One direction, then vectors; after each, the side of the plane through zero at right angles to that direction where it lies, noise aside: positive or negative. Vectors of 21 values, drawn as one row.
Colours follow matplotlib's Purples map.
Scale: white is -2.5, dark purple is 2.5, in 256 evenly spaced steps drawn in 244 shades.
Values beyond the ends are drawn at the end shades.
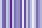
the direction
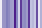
positive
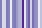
negative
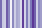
negative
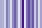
negative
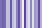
positive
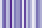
positive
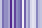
positive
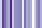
positive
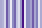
negative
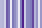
negative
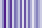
positive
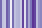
negative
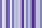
negative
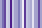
positive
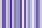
positive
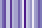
positive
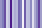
positive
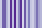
positive
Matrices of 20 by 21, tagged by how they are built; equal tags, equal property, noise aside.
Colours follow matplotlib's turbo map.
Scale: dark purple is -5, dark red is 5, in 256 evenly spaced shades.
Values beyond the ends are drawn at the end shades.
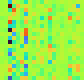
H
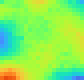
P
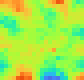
P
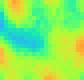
P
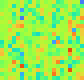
H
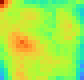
P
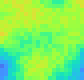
P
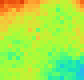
P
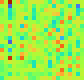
H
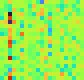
H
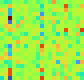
H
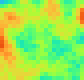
P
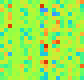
H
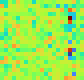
H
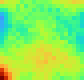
P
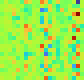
H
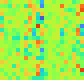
H
